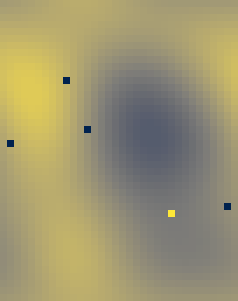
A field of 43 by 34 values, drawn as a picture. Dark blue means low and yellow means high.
The centre is the ninth with the lowest average. The bottom left is the smoothest part. Five lone cells stand out: one far higher and four far lower than their neighbours.
